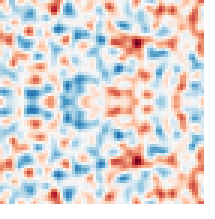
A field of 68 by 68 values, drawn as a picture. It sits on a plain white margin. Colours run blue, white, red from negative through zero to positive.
Mirror symmetry: top to bottom. Histogram: bell-shaped. Grain: blotchy.
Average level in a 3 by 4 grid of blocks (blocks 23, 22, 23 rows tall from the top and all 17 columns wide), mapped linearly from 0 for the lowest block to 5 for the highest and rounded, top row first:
3 1 4 5 / 1 0 5 2 / 3 1 4 5
